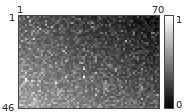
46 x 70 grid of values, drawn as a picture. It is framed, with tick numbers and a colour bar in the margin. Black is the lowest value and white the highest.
Grain: fine. Odd rows or columns: none. Mirror symmetry: none. Ninth with the highest average: bottom left. Stripes: none. Slope: up to the bottom left. Ninth with the lowest average: top right.
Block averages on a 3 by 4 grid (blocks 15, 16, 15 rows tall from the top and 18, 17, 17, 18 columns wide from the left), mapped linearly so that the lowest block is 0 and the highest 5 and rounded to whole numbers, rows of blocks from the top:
3210
4321
5432
